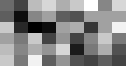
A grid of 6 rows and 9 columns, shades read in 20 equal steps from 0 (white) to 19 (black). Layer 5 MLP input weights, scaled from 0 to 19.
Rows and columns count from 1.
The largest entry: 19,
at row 3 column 3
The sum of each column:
43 77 44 62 44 67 55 45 48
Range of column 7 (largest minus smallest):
15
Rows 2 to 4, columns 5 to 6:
12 13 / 7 6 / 8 14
